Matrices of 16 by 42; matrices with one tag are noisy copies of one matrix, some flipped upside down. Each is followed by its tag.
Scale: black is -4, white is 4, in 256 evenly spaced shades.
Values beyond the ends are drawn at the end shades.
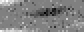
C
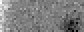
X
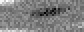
C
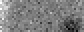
X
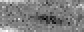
C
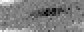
C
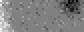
X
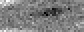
C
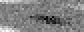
C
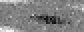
C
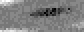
C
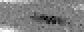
C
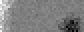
X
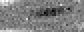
C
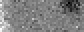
X
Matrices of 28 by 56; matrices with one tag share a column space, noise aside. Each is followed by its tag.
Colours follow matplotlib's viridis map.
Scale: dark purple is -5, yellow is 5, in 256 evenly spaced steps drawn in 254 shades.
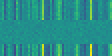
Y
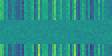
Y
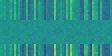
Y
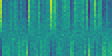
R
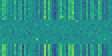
Y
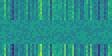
Y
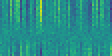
R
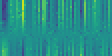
R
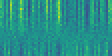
R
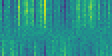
R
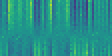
R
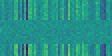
Y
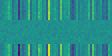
Y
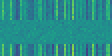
Y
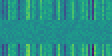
Y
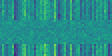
Y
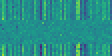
Y
